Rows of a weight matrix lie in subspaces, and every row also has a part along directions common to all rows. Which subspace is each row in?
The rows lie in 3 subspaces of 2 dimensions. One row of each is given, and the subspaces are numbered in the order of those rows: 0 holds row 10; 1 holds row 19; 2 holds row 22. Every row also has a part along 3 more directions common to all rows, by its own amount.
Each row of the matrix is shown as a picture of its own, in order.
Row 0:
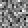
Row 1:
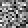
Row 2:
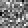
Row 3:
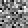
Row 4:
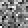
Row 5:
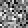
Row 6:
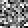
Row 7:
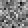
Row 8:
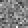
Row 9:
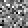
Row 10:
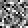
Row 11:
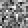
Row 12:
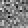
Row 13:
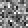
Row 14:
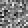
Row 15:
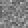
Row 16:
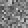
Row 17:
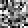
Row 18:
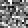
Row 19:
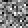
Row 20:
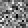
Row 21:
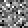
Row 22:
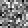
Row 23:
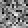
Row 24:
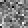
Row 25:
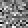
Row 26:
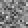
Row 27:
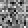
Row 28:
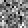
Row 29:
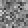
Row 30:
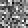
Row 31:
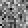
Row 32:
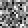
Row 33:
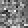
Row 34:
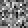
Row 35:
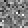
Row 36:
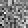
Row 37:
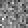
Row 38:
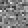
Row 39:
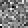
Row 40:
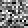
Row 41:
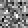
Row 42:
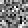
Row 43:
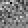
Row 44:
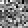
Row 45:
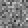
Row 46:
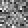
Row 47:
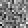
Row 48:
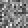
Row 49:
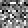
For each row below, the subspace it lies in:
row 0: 1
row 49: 1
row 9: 0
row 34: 0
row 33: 1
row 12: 0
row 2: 2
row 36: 2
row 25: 1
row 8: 0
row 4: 2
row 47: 2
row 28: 0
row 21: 0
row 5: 2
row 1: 1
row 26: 1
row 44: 0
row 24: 0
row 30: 2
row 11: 2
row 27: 1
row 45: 2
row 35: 0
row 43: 0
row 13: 1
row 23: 1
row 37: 2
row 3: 0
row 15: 2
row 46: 0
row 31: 2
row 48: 1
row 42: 0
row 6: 0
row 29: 2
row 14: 1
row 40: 1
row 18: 2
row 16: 2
